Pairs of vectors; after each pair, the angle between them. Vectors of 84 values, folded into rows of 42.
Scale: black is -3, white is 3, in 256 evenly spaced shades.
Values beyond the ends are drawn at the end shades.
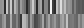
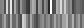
nearly parallel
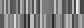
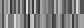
nearly parallel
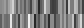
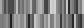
nearly opposite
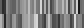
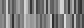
partly aligned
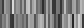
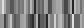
partly opposed
